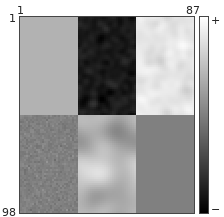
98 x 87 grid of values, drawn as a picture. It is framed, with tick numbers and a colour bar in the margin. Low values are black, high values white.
The table splits into 2 rows of 3 panels. Panel 1,1: high, flat. Panel 1,2: very low, blotchy, faint in contrast. Panel 1,3: very high, blotchy, faint in contrast. Panel 2,1: middling, fine-grained, faint in contrast. Panel 2,2: high, smooth. Panel 2,3: middling, flat.
